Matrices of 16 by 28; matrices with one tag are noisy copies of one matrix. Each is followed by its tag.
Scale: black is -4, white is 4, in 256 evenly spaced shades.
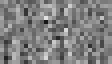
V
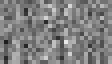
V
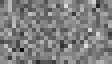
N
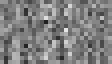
V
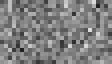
N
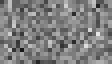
N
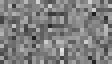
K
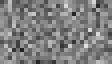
N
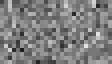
N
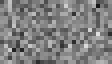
N
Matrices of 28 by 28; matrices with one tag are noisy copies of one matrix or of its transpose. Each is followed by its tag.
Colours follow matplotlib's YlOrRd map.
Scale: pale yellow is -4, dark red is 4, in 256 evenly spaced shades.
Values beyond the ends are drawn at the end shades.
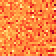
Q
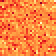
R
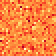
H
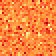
H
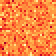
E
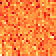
R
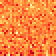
Q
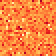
H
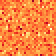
H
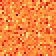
H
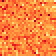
R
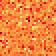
H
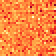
Q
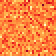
E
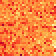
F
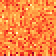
Q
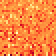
Q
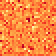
H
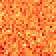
E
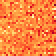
Q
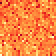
R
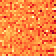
Q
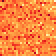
R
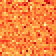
E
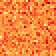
E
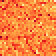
R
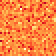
H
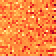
Q
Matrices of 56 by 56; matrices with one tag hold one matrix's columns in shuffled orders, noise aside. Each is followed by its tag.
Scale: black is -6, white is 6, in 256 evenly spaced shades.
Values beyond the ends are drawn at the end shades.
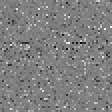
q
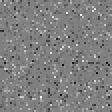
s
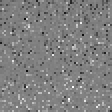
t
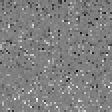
t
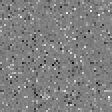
s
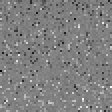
t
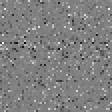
q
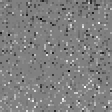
t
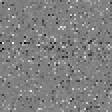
q
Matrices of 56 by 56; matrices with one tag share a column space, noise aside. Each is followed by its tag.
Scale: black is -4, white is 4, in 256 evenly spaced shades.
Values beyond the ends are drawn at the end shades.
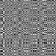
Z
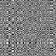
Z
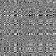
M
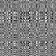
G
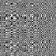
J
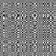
J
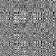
G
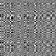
J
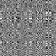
G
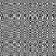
J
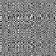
J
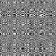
M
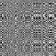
J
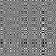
Z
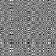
Z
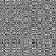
Z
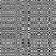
Z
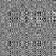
G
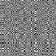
Z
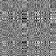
G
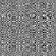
J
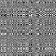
M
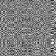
Z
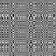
J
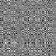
Z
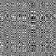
J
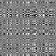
M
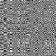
Z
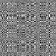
J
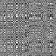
J
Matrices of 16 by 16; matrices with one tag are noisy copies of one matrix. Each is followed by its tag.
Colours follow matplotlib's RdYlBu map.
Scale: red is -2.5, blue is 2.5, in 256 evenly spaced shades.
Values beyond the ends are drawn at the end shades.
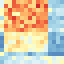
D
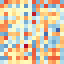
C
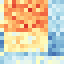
D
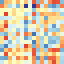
C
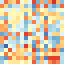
C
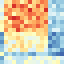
D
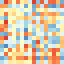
C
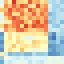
D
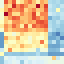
D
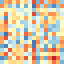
C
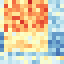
D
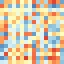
C
